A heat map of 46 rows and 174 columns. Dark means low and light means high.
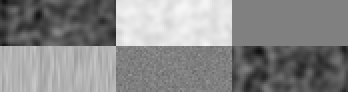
The table splits into 2 rows of 3 panels. Panel 1,1: low, blotchy. Panel 1,2: very high, blotchy, faint in contrast. Panel 1,3: middling, flat. Panel 2,1: high, streaked downward, faint in contrast. Panel 2,2: middling, fine-grained, faint in contrast. Panel 2,3: low, blotchy.
